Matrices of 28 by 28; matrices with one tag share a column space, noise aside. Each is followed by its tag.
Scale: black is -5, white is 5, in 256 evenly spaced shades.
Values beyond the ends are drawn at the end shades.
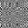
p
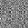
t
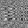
t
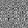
t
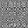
p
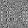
t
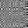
p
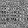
t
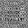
t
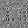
t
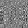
t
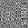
t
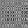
t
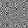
p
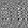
t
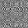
p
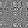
p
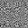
p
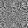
p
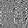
t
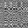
p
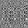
t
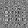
t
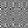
p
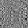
t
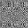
p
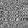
t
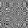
p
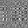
t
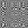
p
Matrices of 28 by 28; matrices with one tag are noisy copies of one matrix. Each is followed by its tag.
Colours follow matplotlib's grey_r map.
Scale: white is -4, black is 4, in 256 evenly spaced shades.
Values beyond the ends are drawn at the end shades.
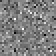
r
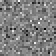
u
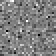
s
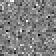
s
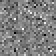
r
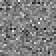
u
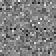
u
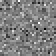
u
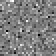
s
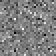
r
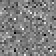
r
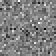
u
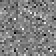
r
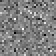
r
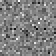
u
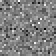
u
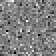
s
